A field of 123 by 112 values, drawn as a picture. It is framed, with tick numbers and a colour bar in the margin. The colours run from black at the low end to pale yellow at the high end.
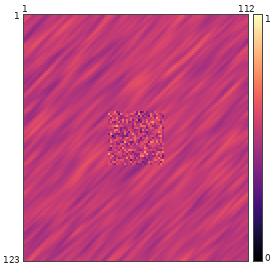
Average level on the scale: 50%. Grain: diagonal, up to the right. Roughest part: centre. Histogram: heavy tails on both sides. Mirror symmetry: none. Slope: none. Odd patch: rougher, in the centre.
